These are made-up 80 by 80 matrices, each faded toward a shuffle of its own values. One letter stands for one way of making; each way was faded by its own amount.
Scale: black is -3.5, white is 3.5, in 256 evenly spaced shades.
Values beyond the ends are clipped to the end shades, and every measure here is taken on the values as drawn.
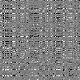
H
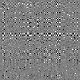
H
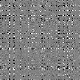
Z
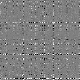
Z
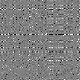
H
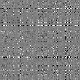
Z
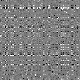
H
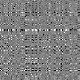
H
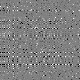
H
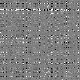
Z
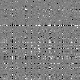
Z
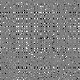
H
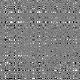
Z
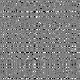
H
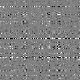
Z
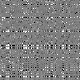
H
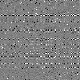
H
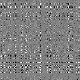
Z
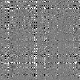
Z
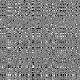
H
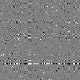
H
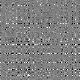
Z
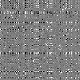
H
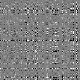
Z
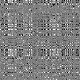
H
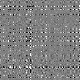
Z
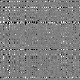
Z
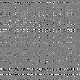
Z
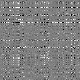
Z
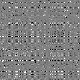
H
